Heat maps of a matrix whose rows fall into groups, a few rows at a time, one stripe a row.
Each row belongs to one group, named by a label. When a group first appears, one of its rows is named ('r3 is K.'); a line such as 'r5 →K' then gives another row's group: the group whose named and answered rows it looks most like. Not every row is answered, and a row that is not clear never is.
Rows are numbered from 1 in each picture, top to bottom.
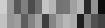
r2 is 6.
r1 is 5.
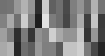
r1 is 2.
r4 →5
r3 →5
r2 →2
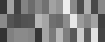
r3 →2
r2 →5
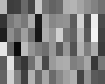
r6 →6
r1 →5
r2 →2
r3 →2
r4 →5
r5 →6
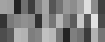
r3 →2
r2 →2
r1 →5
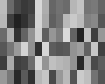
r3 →6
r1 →5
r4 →2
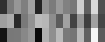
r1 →2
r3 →2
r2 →5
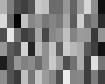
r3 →6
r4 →5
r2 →5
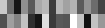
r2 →2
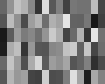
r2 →6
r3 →2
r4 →6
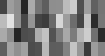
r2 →6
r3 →5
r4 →2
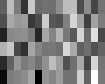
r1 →6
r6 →2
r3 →2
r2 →2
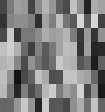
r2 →2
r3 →6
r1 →2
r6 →5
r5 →6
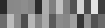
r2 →6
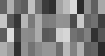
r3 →6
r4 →5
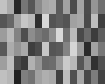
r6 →5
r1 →5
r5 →6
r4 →2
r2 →2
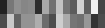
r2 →6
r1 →2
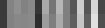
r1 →2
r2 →2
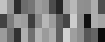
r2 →2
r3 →5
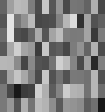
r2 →6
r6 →2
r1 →2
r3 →6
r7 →5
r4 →2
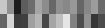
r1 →5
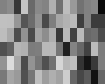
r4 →2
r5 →6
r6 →6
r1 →5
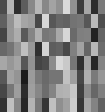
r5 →6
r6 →6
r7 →6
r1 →6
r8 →6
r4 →2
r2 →2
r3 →6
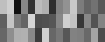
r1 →5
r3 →2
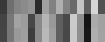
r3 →2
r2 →2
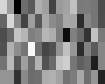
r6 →5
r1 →5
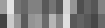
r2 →6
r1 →6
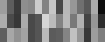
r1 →5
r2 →5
